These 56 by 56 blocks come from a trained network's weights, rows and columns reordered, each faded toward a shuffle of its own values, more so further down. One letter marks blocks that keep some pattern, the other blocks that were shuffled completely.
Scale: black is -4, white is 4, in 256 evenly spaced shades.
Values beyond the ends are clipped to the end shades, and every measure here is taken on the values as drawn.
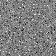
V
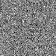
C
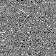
C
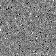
V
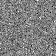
V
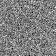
V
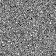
V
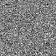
C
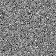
V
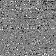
C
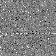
C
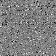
C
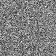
V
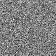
V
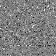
C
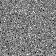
V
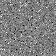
V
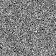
V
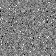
C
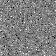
V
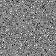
C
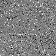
C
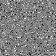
C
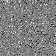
C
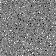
V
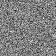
C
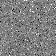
V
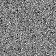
V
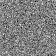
V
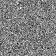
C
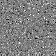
C
